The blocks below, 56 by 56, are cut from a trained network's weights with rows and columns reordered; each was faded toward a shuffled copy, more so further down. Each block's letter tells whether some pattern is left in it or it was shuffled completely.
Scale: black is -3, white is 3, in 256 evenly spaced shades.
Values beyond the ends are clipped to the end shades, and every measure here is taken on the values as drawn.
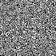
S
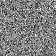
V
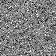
V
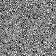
S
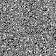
S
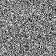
S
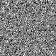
S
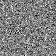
V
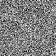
S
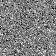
V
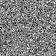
V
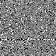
S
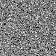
V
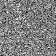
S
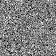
V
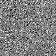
S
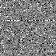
S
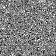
V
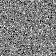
V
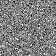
V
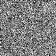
V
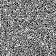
V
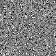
S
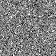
V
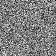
V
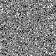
S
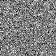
V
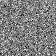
V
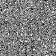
S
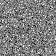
V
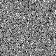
V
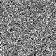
S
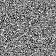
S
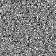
S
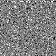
S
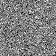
V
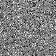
S
